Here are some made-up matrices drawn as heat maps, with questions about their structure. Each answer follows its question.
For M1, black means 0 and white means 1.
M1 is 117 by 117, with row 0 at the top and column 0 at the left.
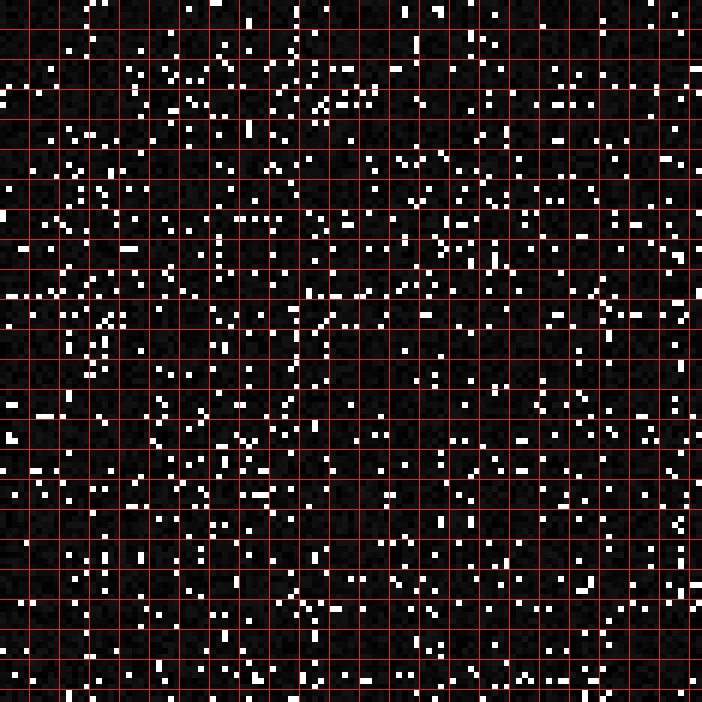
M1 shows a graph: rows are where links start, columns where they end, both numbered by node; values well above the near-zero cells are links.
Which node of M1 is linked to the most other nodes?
node 49
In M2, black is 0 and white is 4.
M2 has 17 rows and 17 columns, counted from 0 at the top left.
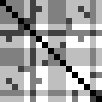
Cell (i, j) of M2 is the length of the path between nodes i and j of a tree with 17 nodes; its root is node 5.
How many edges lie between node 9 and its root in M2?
1
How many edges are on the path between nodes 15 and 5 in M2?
1
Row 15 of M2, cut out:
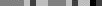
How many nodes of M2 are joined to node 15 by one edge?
3
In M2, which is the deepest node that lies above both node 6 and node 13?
1
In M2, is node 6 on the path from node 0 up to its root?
no
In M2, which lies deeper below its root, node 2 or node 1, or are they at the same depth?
the same depth
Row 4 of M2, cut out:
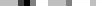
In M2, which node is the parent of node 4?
3
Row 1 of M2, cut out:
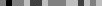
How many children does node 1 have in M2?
2
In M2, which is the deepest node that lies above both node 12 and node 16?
15
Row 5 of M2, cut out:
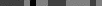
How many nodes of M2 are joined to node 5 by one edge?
8
